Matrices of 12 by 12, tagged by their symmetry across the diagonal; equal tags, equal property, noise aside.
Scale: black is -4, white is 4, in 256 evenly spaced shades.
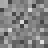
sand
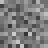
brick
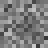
sand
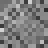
sand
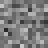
brick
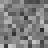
brick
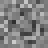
sand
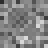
sand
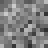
sand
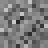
sand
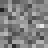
brick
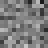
brick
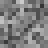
sand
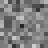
brick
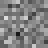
brick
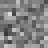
brick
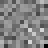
sand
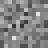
sand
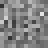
brick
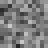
brick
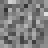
brick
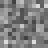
brick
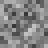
sand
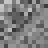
sand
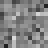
sand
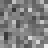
brick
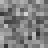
brick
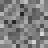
sand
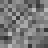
sand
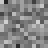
brick
